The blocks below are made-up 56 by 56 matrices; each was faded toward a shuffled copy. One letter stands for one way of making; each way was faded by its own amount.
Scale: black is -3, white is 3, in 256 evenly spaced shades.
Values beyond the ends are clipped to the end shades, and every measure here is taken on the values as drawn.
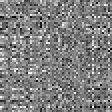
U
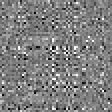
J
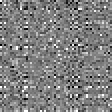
J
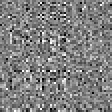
U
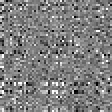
J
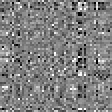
J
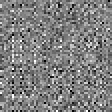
U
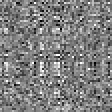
U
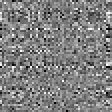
U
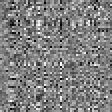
U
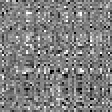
J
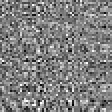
U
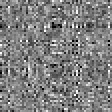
U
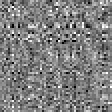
U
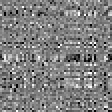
J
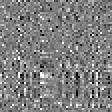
J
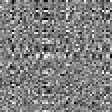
U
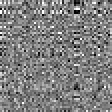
U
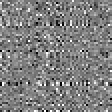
J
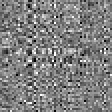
U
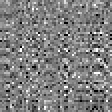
J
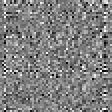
U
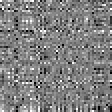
J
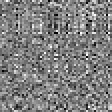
U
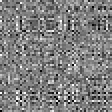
U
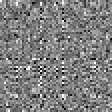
U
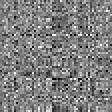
U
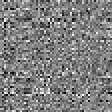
U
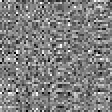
U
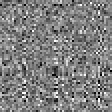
U
